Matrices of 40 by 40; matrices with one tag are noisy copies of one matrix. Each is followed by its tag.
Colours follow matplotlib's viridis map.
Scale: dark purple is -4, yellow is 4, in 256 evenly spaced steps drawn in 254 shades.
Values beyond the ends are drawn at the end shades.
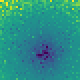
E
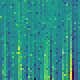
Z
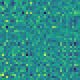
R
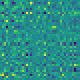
R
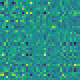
R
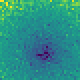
E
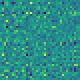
R
